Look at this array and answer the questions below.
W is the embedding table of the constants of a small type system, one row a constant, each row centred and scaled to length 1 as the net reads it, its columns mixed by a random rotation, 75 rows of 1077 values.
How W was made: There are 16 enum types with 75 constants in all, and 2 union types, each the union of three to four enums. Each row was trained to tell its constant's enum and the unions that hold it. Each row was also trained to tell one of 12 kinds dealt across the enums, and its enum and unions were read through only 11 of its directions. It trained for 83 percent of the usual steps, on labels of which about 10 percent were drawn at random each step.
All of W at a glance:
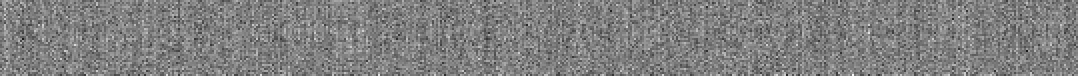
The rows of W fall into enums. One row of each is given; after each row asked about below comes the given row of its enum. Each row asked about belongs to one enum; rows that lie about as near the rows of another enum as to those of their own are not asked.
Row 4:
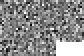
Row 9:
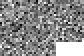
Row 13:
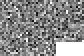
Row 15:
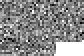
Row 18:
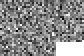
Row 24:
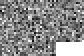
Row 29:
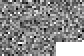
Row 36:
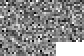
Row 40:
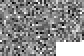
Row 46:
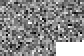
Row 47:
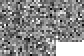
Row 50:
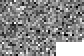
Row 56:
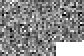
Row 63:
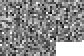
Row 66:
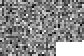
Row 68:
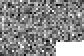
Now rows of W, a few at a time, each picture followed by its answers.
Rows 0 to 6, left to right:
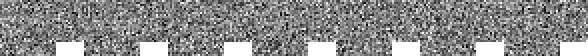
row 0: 46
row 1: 68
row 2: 68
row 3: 4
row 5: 63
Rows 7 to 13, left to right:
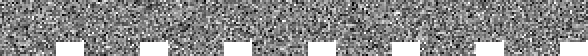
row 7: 24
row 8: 68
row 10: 47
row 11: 24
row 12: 9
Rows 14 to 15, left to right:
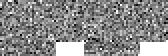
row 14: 9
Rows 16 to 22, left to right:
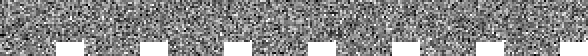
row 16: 47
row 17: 13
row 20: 40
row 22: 40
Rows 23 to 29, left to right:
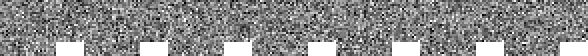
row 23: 50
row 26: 24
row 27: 4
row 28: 56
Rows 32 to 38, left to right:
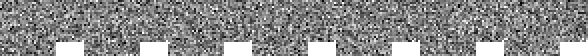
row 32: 9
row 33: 46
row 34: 24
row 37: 63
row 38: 9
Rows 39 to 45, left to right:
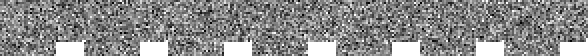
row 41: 50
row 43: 46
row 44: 40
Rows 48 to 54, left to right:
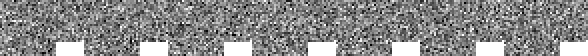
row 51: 46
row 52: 46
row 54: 63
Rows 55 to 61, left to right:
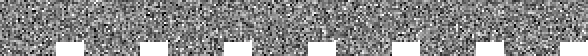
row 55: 36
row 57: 68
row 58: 24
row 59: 50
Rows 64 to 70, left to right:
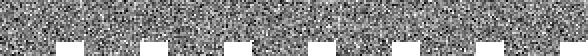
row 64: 63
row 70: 63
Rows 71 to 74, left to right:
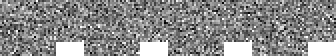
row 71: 50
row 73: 9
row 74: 66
